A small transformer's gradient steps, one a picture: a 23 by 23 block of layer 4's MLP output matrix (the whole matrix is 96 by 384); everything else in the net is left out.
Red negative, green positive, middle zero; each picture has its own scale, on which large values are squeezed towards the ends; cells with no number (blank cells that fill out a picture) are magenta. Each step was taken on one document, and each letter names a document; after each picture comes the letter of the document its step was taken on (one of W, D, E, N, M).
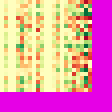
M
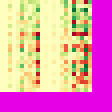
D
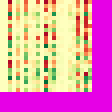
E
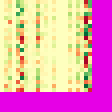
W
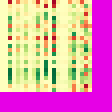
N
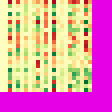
N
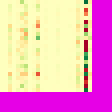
D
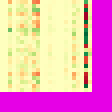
D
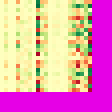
M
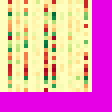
E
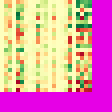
W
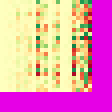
N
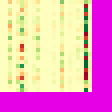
D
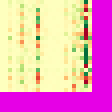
D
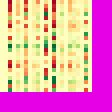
E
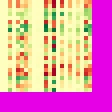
W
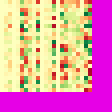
W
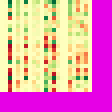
E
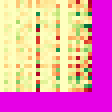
M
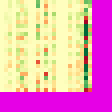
W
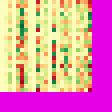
W
